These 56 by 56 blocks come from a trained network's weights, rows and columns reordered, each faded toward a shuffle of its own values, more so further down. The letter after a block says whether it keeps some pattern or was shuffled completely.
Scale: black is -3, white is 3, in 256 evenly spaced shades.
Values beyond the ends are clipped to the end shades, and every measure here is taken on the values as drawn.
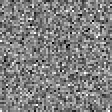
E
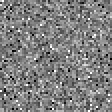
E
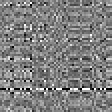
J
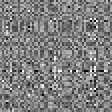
J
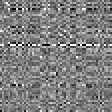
J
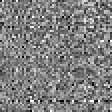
J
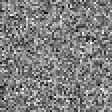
E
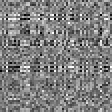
J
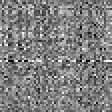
J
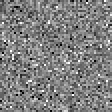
E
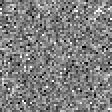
E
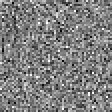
E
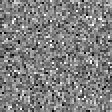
E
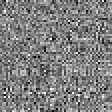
J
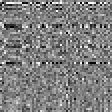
J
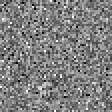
E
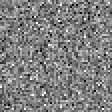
E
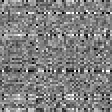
J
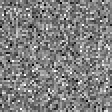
E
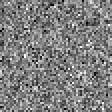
E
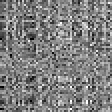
J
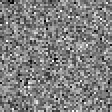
E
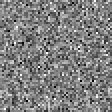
E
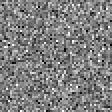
E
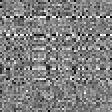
J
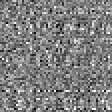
J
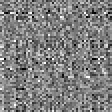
J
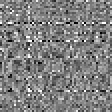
J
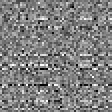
J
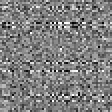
J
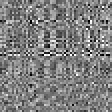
J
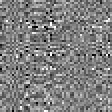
J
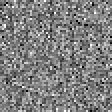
E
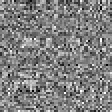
J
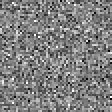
E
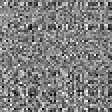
J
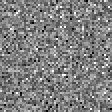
E
